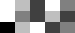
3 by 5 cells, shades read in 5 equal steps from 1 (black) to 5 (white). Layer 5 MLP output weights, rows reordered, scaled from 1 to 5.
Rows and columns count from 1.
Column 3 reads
2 2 5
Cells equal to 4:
3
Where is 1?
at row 3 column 1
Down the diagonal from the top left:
5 3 5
